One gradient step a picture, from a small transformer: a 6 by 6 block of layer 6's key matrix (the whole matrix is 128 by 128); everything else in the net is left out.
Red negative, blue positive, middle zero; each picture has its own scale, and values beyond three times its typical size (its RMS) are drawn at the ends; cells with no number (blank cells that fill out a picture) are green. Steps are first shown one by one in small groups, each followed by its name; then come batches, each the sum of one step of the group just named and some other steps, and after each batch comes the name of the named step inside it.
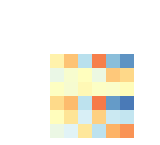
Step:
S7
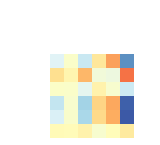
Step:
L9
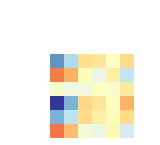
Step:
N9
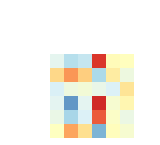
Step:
N9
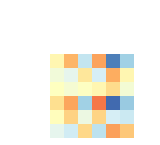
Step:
S7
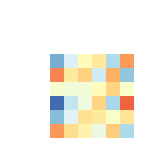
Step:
N9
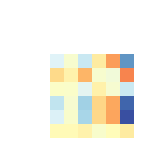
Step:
L9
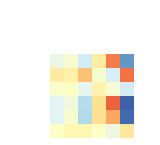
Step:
L9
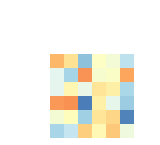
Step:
L9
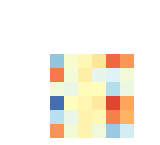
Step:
N9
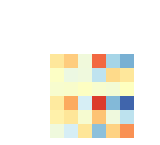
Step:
S7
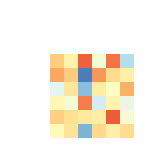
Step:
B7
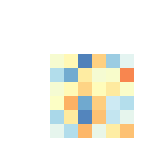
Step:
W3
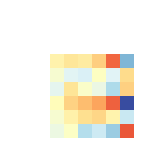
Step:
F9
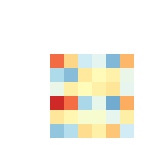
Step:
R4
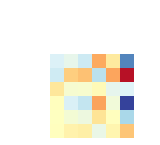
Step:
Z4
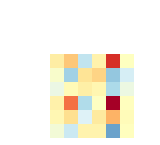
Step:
F9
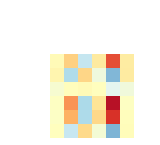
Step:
B7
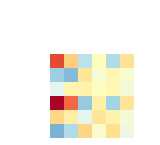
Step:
R4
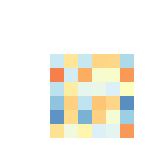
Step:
F9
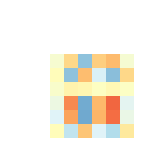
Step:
W3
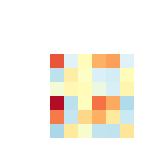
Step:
F9
